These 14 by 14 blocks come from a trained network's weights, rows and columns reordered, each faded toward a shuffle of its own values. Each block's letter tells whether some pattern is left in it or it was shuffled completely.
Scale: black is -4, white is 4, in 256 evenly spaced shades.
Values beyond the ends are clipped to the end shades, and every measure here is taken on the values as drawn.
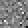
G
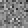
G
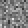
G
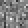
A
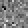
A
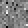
A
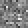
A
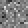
G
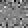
A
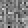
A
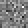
G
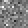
G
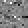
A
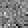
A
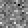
G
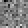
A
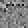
A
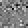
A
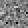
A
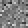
G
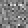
A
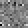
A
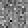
G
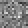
A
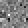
A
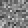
G
